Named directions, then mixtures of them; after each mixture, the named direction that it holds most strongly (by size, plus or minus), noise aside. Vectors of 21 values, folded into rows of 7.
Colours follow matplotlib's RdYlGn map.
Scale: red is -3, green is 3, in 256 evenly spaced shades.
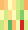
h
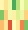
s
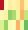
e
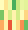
s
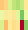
h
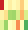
e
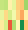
h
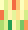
s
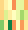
h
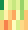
e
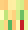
h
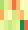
s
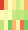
h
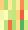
h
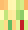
h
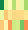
h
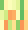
e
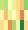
h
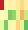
e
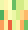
s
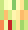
h
